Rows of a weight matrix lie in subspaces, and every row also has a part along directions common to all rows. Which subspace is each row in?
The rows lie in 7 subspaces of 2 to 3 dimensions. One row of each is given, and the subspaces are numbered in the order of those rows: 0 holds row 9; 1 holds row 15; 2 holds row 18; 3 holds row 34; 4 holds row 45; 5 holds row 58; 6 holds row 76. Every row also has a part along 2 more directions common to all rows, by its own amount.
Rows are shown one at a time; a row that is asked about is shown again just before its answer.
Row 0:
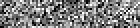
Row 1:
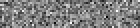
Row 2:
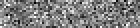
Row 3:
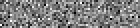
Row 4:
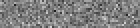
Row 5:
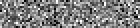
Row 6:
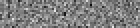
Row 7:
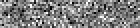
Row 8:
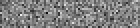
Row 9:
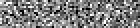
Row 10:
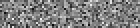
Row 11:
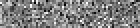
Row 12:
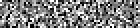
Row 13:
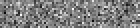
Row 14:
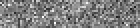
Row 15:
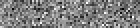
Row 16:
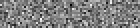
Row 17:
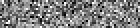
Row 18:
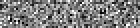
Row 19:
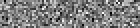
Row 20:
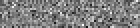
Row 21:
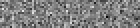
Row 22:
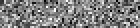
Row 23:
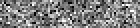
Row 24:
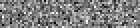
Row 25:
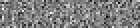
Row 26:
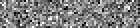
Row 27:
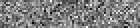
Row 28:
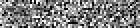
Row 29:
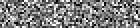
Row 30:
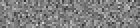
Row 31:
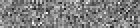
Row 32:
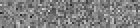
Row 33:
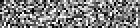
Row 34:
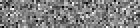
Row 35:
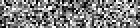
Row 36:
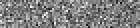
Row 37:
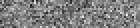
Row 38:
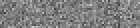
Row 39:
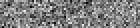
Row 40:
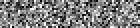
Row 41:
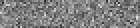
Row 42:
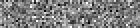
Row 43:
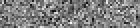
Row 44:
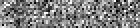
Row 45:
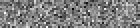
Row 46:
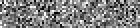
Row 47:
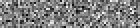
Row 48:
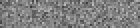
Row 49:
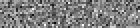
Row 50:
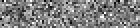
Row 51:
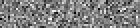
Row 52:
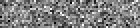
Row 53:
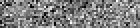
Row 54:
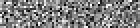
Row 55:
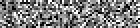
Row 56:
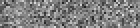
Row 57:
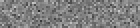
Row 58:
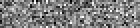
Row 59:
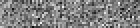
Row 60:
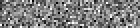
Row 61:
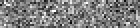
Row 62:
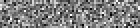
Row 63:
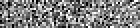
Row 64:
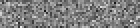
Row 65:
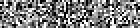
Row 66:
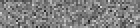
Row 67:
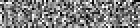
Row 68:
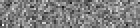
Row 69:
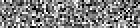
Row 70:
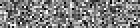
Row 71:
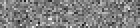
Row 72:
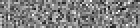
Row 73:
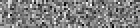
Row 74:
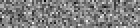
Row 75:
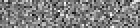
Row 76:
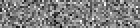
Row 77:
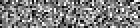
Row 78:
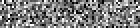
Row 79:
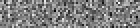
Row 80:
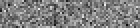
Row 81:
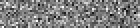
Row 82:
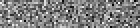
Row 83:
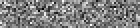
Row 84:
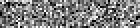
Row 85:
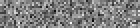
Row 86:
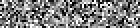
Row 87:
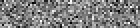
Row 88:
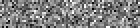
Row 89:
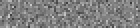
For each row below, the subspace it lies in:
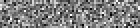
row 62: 2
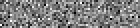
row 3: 2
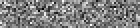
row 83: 6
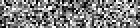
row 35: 0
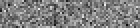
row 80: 6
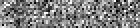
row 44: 2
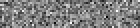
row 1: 5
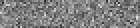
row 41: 1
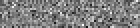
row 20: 3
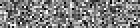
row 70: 4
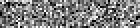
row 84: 1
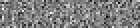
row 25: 5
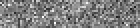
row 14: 0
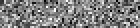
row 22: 6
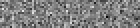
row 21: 5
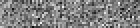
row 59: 1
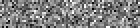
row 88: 3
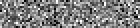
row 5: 6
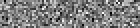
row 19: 2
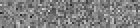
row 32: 4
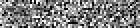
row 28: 2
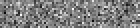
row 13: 4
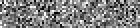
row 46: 6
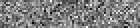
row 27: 1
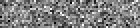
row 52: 3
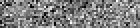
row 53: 0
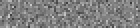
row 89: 3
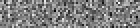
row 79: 3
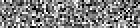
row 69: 1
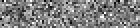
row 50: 5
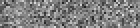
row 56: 2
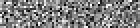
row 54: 0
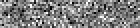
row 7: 5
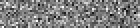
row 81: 3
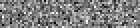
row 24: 5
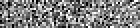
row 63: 0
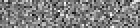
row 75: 5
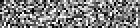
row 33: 4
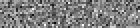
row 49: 4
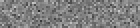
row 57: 6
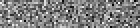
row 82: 0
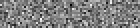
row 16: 4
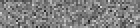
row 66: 1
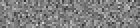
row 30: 0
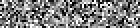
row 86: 3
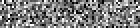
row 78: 3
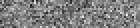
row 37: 5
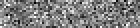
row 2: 2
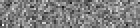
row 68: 2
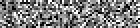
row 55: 0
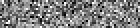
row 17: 3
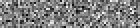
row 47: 0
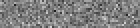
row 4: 5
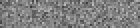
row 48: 6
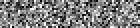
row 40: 4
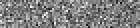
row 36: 0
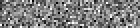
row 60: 2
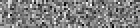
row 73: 3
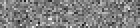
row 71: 0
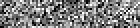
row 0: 1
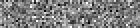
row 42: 1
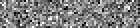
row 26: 0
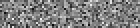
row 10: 4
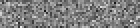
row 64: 1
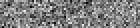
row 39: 4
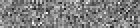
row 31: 1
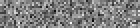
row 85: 4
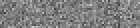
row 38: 1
